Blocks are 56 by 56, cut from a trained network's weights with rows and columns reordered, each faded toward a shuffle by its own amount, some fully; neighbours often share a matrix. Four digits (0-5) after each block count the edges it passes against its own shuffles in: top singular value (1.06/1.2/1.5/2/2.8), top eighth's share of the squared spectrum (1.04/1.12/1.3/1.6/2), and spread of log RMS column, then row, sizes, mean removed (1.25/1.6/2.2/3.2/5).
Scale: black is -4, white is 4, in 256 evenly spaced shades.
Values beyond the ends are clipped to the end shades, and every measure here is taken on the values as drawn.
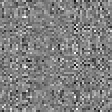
3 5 3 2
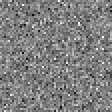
0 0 0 0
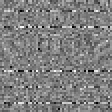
4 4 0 3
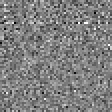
3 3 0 2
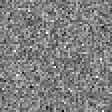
0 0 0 0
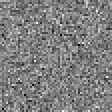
1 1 0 0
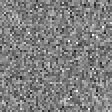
2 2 0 0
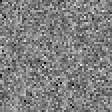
0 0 0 0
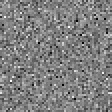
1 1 0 0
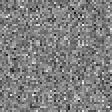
3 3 2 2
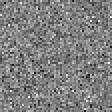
2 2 0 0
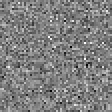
2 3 1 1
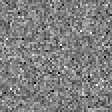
0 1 0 0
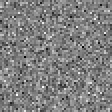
1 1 0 0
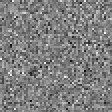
3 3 1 1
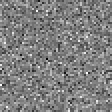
0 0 0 0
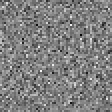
2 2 1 0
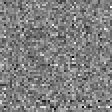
3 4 1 2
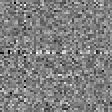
3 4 1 2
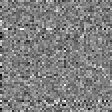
4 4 1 3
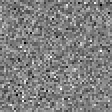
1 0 0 0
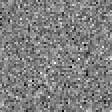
1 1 0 0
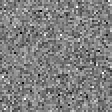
1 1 0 0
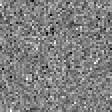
2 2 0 1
